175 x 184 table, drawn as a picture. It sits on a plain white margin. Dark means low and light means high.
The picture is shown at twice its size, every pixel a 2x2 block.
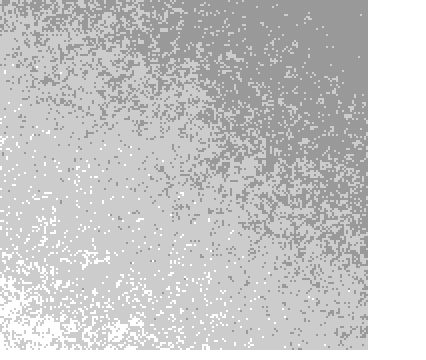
No single row or column stands out from its neighbours. The ninth with the lowest average is the top right. The bottom left is the ninth with the highest average. Neither half mirrors the other. There is an overall slope up to the bottom left. There are no regular stripes.
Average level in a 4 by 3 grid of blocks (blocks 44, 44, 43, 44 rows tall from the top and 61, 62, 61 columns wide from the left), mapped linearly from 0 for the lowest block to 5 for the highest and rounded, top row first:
2 1 0 | 3 2 1 | 4 3 2 | 5 4 3
